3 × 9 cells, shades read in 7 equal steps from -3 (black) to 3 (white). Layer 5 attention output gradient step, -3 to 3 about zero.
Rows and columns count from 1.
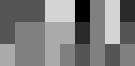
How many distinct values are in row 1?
5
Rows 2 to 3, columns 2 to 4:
0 0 1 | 0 0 1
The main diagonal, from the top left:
-1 0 0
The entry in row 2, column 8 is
2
